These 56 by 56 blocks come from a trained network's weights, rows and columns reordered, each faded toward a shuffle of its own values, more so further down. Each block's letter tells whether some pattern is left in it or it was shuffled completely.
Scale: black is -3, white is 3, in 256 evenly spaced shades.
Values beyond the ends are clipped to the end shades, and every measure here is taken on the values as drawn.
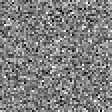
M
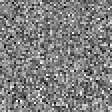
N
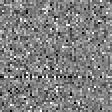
N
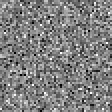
M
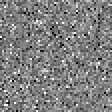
M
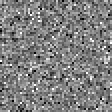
M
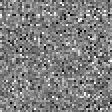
N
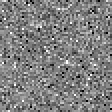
M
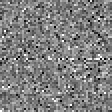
N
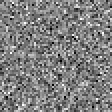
M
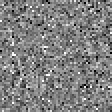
N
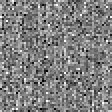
N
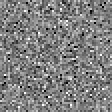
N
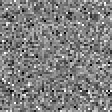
N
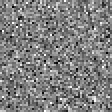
M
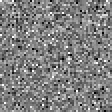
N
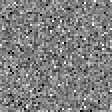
M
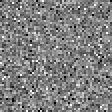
M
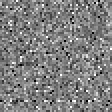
N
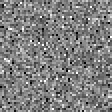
M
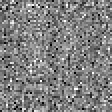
N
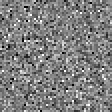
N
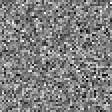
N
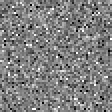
M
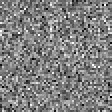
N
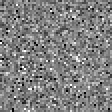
M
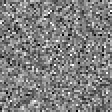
M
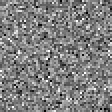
M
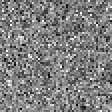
M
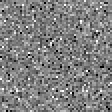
M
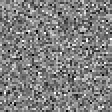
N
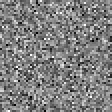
M
